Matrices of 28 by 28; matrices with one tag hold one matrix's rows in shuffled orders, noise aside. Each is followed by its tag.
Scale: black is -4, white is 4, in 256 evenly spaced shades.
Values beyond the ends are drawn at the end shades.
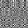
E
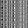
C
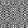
E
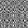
E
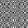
E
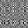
E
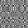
E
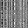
C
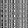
C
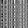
C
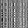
C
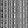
C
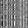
C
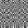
E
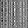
C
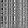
C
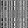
C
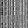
C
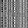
C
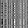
C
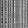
C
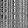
C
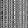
C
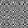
E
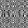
E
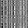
C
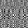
E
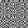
E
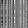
C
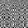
E
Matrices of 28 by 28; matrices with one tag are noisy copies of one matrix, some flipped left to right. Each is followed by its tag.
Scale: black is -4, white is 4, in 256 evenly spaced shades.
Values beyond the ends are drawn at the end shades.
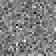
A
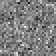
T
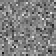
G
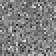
A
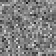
T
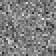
G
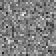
G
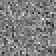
G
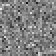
T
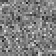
T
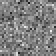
T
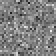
T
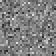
G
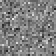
G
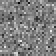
T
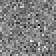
A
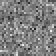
T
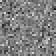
G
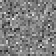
G
